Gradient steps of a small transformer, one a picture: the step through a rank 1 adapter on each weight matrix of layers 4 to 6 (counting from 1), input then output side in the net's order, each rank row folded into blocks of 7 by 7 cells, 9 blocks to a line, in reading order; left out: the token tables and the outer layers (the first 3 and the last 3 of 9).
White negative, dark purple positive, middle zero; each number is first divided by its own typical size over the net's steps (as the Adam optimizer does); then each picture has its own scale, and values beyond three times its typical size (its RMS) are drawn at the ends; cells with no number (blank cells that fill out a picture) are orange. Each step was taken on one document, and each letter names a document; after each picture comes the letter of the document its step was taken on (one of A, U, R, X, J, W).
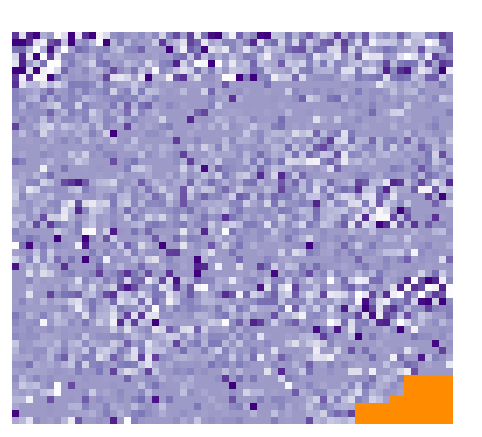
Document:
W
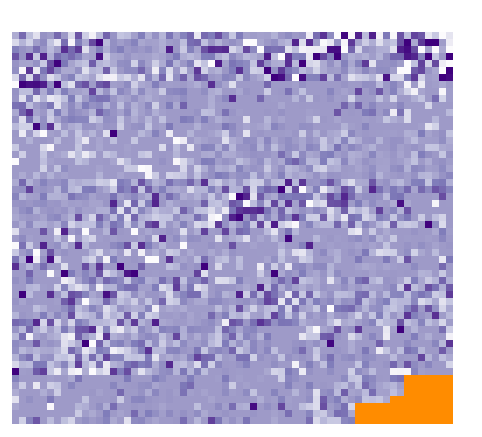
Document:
W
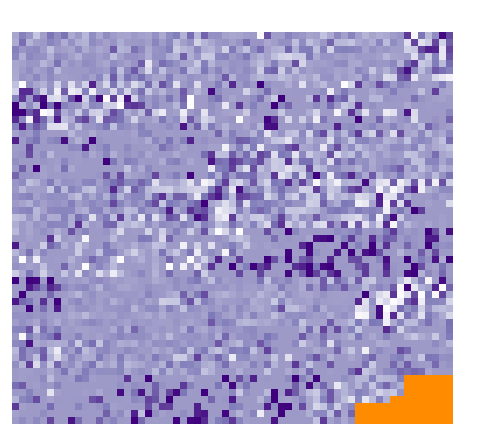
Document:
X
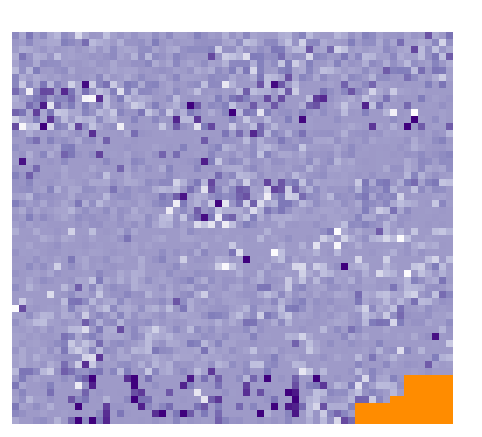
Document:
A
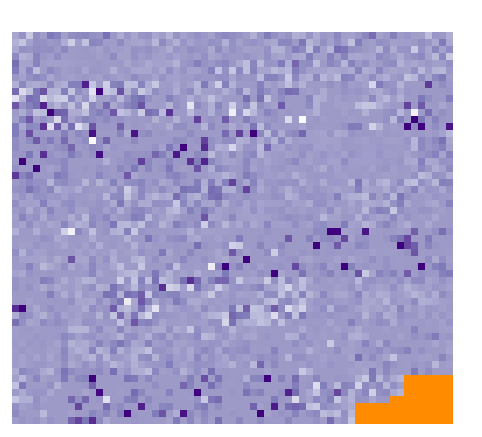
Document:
A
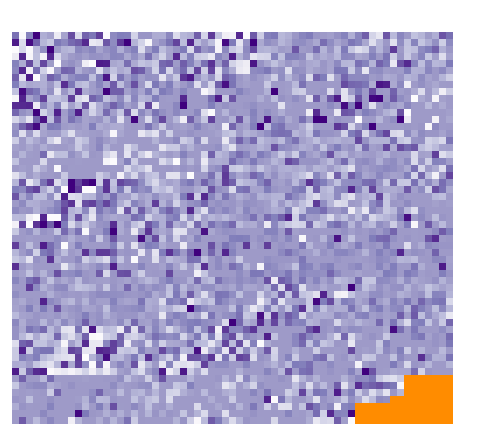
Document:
X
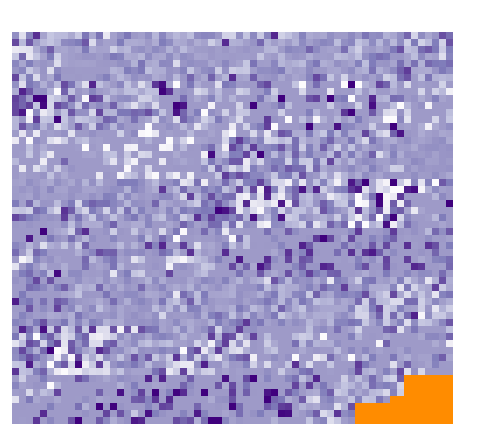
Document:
X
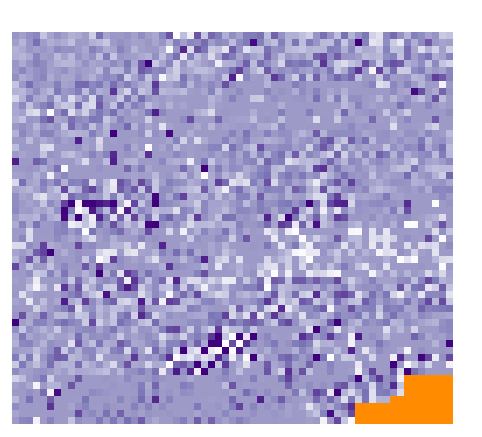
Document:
W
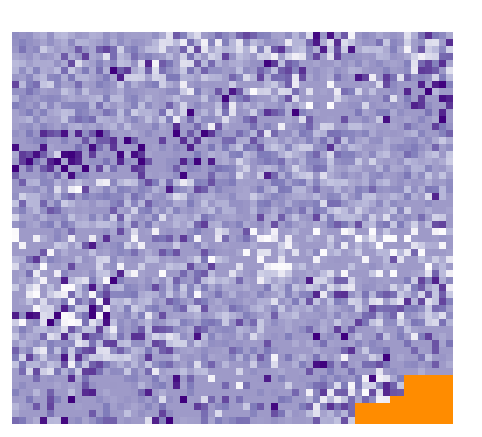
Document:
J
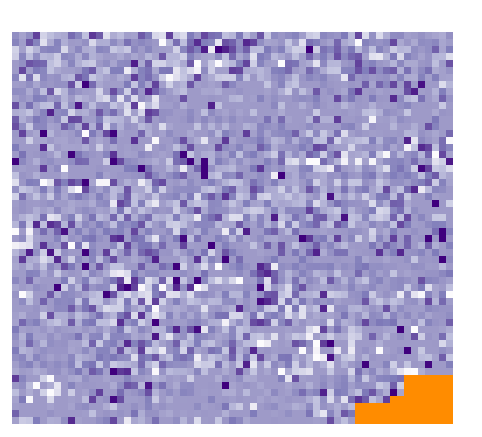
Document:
W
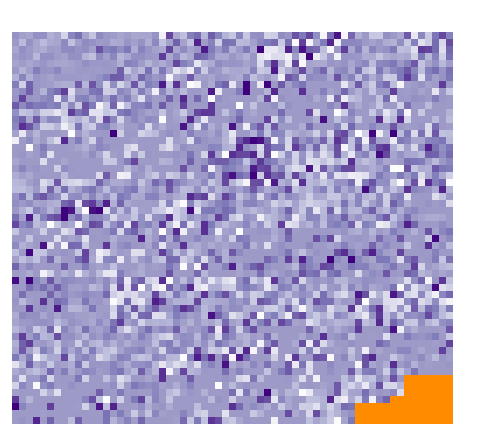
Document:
X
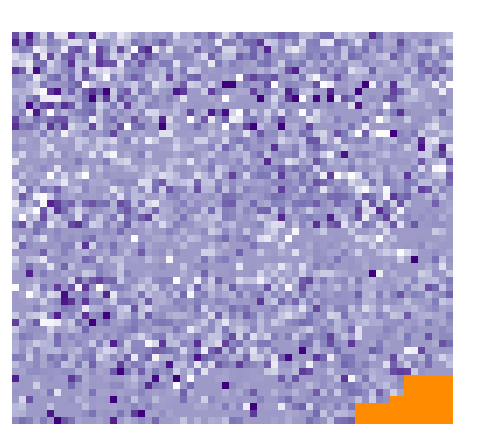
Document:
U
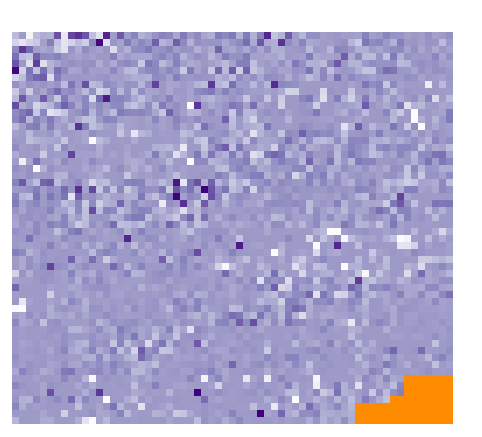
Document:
A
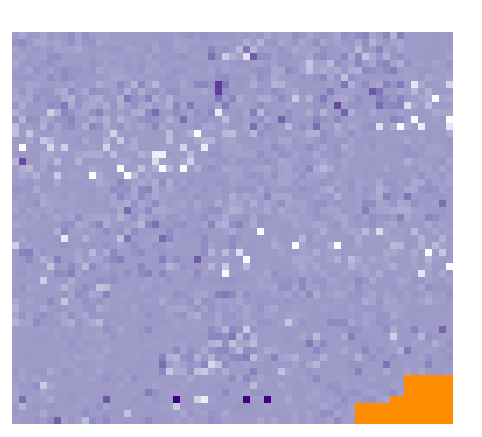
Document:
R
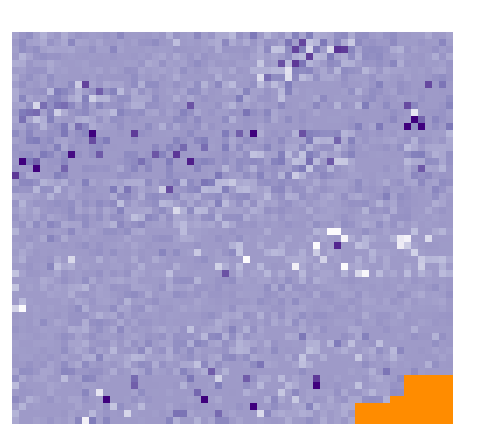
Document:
A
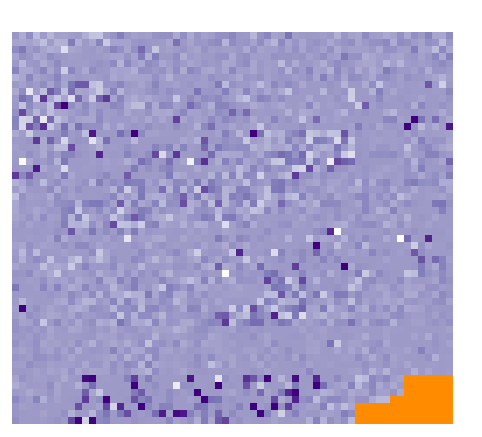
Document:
A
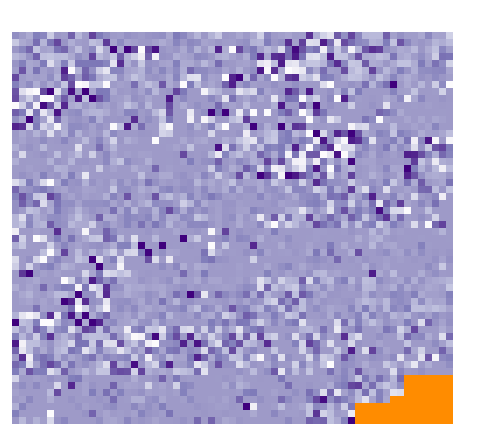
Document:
U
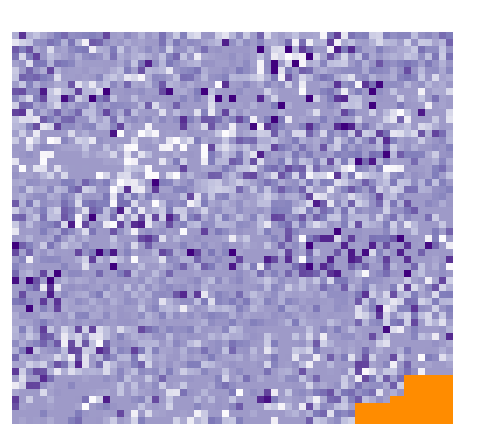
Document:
X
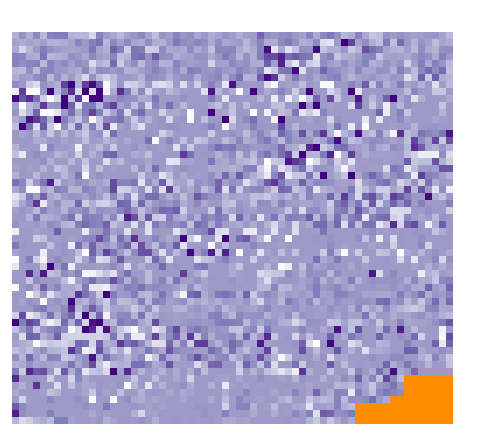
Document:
U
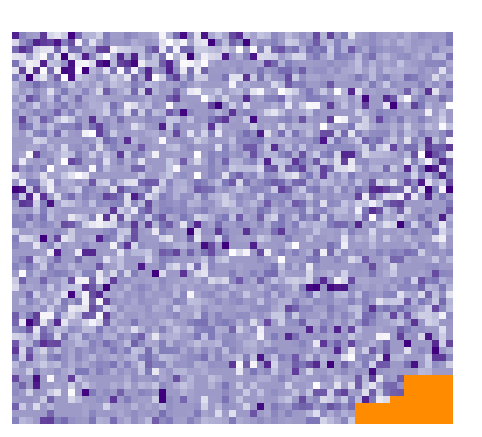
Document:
J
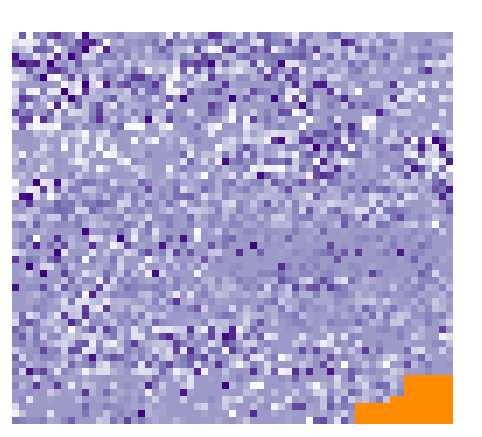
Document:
J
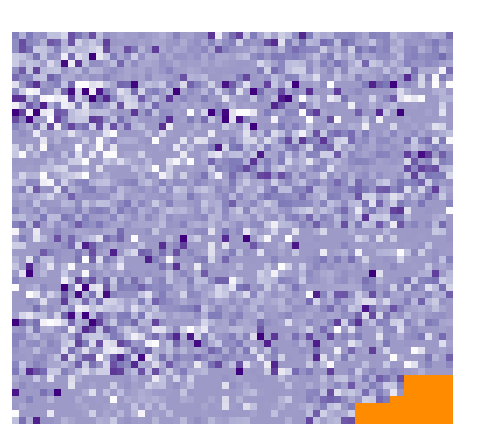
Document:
U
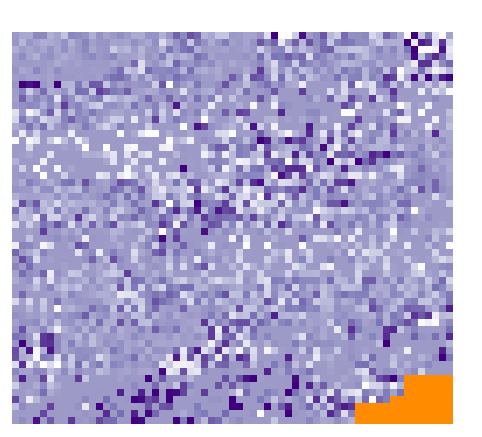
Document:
X
